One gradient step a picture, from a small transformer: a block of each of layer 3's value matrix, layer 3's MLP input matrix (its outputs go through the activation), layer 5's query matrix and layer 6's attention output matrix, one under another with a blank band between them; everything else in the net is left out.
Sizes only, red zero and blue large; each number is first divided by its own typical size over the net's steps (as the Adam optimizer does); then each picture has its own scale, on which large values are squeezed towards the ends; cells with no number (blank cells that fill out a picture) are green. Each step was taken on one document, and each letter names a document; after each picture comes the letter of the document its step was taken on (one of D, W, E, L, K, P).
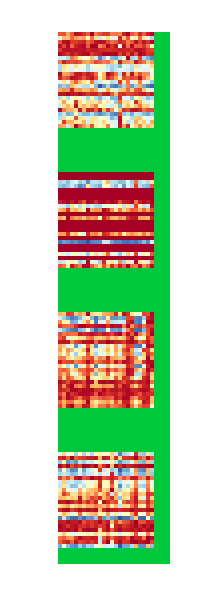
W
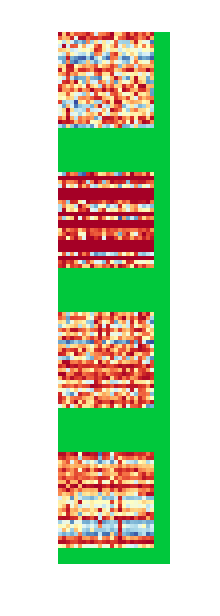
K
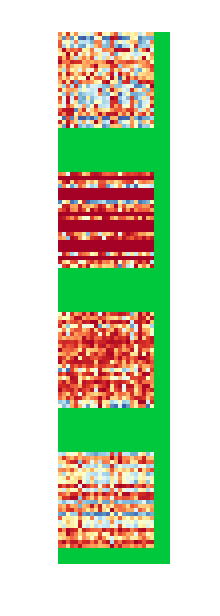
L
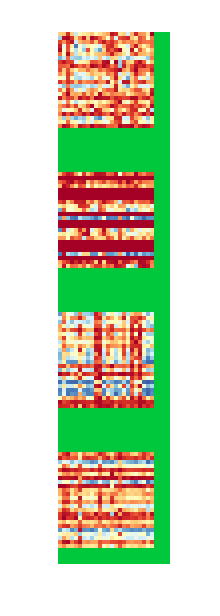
K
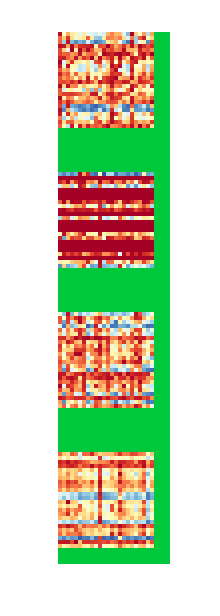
L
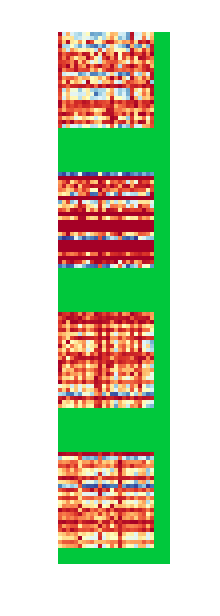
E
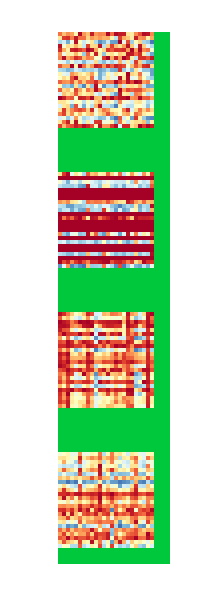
W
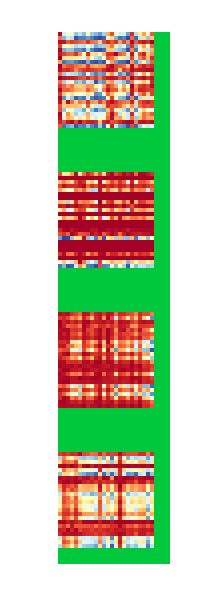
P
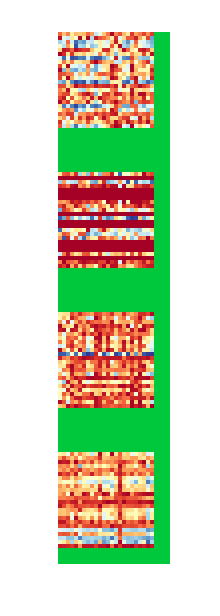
K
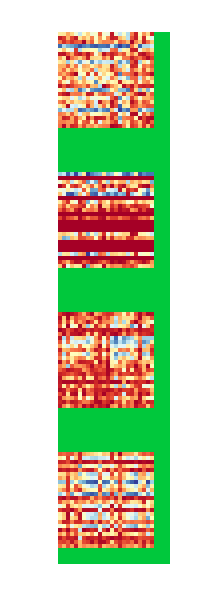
E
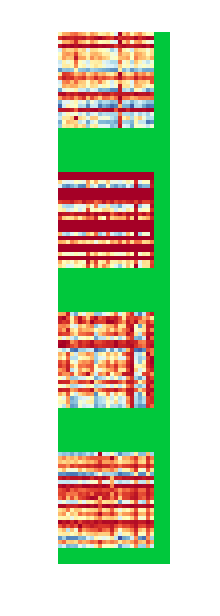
W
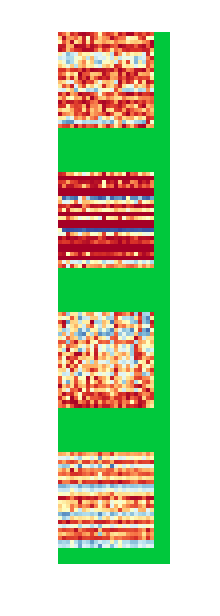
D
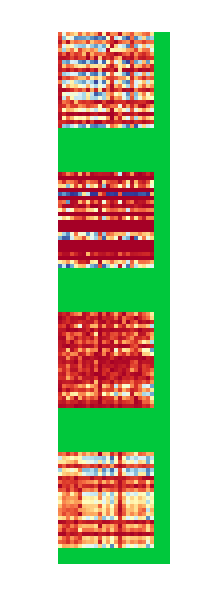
P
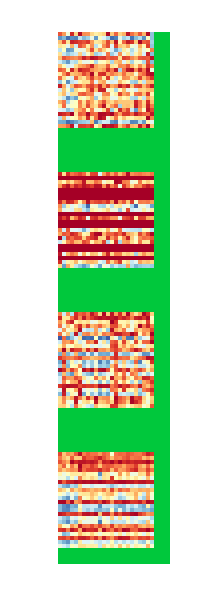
D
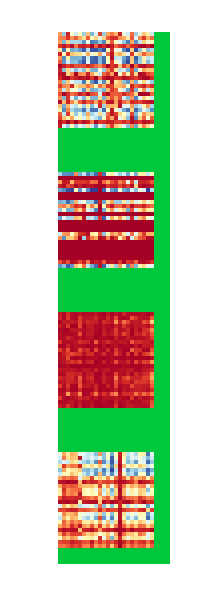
P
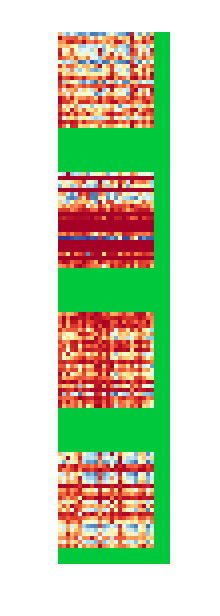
E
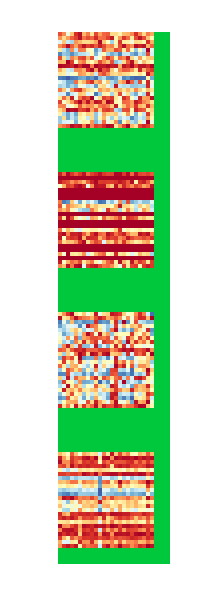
D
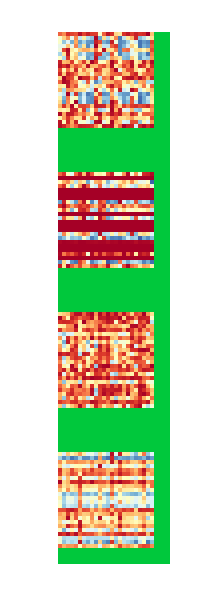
L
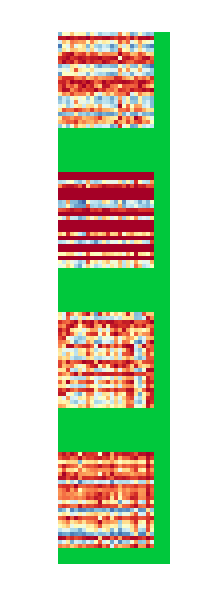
W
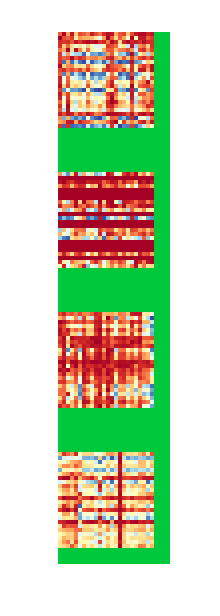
P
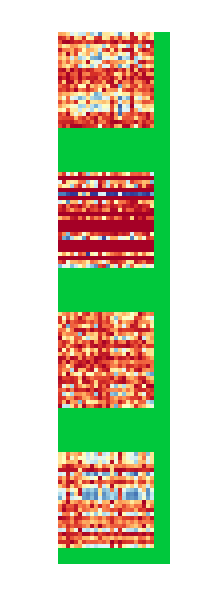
E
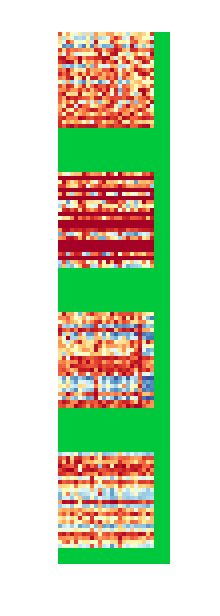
K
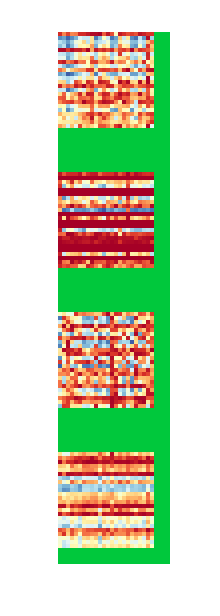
D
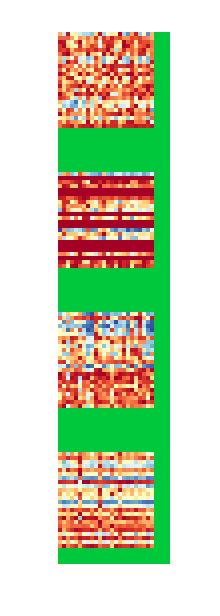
K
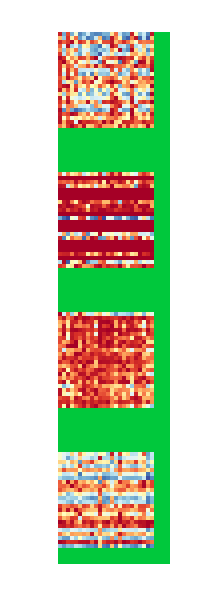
L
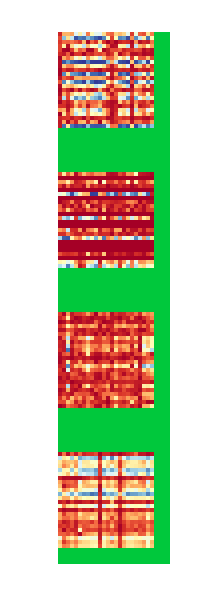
P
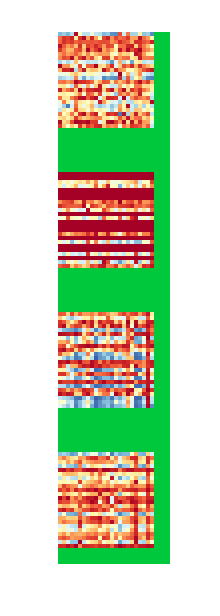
W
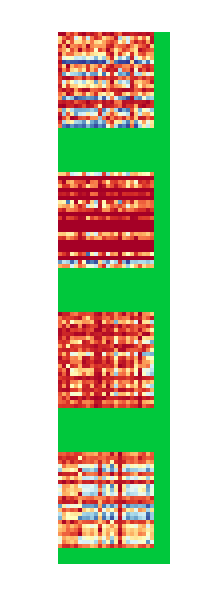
P
